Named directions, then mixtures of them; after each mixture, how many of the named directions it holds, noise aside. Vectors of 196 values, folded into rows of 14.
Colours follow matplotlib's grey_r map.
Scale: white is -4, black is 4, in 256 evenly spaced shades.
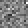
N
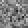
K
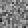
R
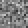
three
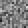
one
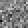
three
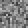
two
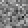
one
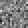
two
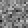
three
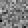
two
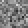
one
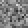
one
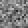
two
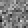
three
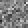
three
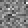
one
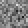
one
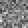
two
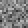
three
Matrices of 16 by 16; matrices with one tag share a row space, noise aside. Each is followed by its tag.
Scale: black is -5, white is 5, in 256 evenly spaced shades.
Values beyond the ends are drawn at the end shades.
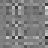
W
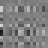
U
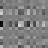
U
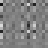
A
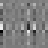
A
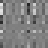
A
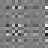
W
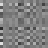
U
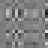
W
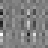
A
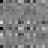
U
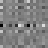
U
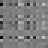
U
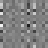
A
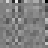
W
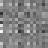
U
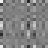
A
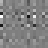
A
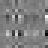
W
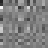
U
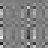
A
